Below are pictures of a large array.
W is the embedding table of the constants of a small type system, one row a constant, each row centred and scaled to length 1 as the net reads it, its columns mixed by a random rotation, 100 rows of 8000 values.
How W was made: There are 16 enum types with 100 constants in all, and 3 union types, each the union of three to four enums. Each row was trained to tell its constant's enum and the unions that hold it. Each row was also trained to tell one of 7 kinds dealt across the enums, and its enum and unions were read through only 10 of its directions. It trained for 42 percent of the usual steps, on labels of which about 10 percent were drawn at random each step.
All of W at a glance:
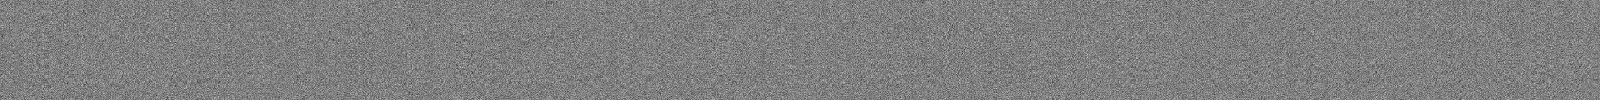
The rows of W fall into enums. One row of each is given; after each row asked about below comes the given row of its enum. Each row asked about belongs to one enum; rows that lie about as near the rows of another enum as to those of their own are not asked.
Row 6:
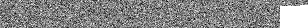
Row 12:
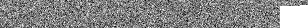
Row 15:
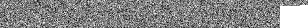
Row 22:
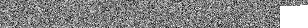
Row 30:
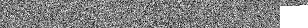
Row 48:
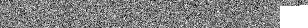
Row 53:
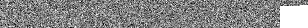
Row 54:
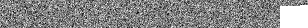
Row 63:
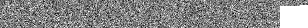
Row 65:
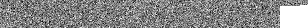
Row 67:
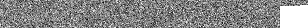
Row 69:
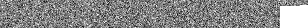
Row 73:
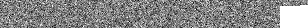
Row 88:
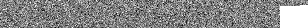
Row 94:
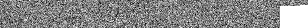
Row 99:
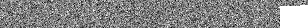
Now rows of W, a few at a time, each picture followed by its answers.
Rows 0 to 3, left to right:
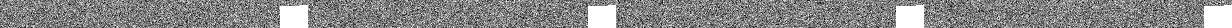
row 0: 12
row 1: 15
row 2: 6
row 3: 65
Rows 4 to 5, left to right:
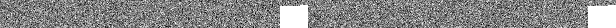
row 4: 22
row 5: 12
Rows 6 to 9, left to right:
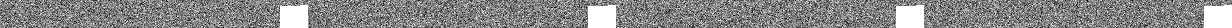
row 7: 94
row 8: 88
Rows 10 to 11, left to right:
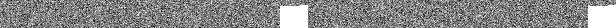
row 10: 15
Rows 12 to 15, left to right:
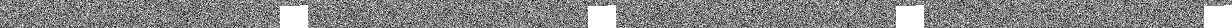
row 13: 88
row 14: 88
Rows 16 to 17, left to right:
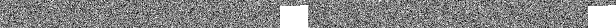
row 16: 54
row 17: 67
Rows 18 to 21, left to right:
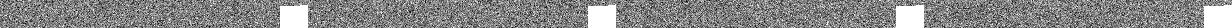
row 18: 94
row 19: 22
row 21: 73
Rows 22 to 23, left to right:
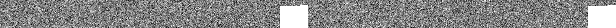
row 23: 63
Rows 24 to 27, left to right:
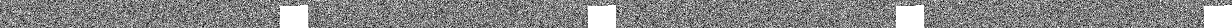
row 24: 99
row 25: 69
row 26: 30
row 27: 69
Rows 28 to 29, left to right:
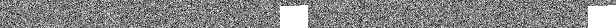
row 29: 63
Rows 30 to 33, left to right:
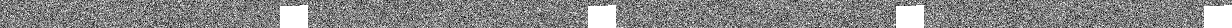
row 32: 67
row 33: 65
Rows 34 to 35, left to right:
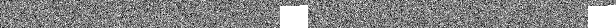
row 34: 48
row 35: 30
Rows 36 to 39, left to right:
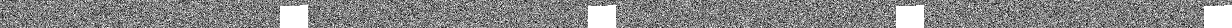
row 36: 6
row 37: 6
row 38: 15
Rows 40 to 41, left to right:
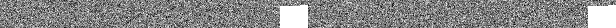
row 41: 12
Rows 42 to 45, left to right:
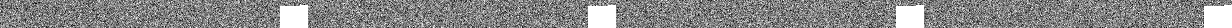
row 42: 65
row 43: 63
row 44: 30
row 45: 22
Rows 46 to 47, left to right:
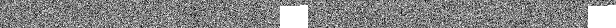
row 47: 30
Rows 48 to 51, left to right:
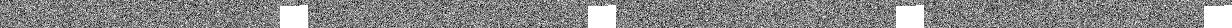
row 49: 94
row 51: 53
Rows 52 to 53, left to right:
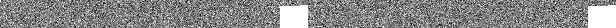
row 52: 99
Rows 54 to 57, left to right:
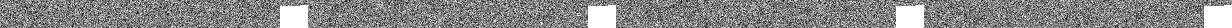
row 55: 15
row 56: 73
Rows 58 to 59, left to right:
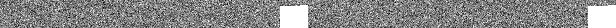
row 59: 69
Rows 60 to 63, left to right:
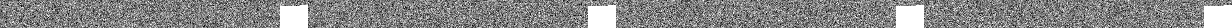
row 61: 12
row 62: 73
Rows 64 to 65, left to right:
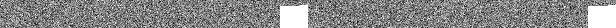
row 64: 30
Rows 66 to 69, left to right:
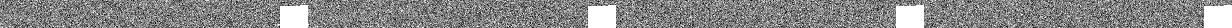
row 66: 67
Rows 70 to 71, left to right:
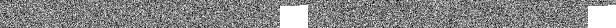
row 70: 63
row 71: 73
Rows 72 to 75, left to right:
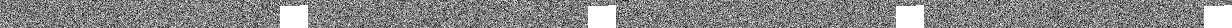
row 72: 65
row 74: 48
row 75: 69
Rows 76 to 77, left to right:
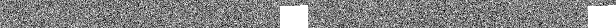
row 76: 94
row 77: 88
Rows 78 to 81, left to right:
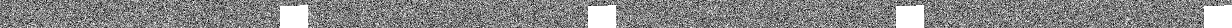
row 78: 6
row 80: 67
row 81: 99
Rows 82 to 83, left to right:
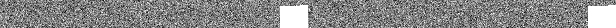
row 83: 15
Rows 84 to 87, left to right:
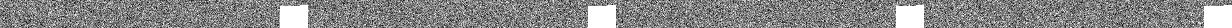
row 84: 6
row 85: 65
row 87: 63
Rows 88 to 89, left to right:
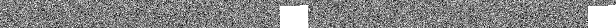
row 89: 15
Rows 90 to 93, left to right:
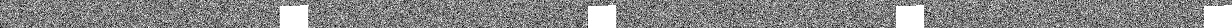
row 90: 12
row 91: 67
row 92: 94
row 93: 30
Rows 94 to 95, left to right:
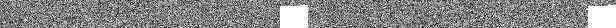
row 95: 65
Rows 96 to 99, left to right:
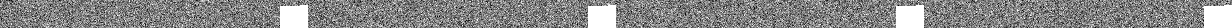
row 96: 48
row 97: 94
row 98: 53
